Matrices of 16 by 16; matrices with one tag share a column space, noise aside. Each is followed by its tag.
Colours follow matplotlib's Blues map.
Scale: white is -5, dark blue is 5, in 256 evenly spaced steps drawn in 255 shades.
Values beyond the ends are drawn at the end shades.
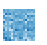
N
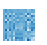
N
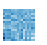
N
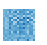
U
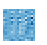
U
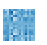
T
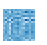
U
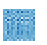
U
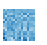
N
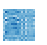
U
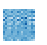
U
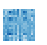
T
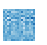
U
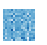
N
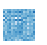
U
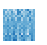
T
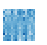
T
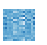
U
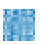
T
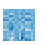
N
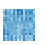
T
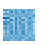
U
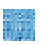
N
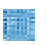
U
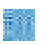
U
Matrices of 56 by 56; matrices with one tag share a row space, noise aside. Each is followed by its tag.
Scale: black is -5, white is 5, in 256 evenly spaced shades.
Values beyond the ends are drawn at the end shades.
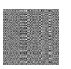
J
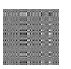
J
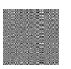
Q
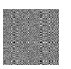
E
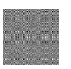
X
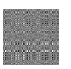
X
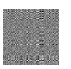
Q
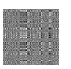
J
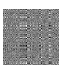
J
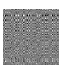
X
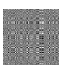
Q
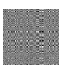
Q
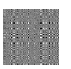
E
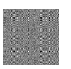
E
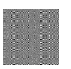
E
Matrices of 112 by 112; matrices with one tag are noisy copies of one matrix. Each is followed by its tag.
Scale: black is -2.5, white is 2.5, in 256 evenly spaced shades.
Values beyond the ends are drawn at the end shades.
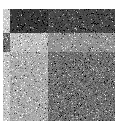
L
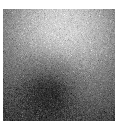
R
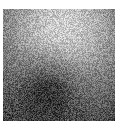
R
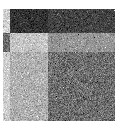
L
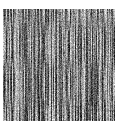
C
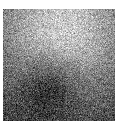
R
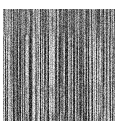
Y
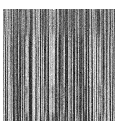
Y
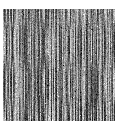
C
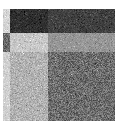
L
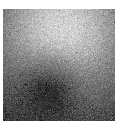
R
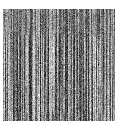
Y
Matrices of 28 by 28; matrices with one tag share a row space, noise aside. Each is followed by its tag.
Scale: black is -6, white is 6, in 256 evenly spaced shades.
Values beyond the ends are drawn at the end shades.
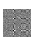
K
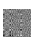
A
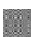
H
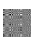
A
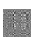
K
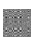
H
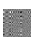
A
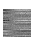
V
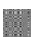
H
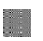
A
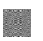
H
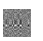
H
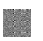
K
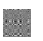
H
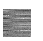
V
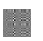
K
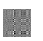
K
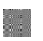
A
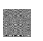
H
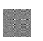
K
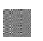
A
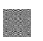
H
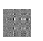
K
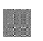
K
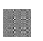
K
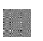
A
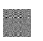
H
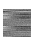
V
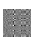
K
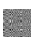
A
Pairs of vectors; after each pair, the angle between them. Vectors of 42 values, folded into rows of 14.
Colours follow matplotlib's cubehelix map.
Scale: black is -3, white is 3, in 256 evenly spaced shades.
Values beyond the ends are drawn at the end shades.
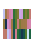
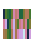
nearly opposite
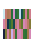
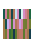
partly opposed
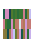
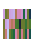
nearly opposite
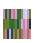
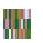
partly aligned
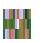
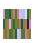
orthogonal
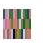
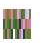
nearly opposite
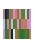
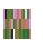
nearly parallel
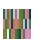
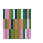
partly aligned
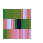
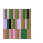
partly opposed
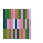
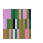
nearly opposite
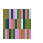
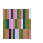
nearly parallel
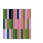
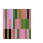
partly opposed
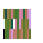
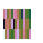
nearly opposite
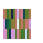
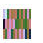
partly opposed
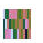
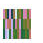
partly aligned
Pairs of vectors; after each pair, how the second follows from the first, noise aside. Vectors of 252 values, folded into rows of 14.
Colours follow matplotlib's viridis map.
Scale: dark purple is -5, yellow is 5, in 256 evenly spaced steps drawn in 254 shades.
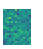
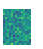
shuffled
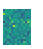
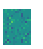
partly zeroed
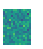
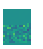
partly zeroed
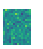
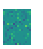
partly zeroed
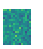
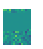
partly zeroed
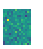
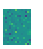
partly zeroed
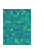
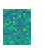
shuffled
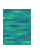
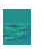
partly zeroed
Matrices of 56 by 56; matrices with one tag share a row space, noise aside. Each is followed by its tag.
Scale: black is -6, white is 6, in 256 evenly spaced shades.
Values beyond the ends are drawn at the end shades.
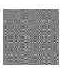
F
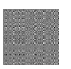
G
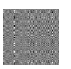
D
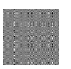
D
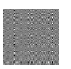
D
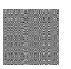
F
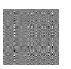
D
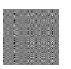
D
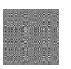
F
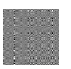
D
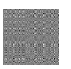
G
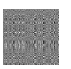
G
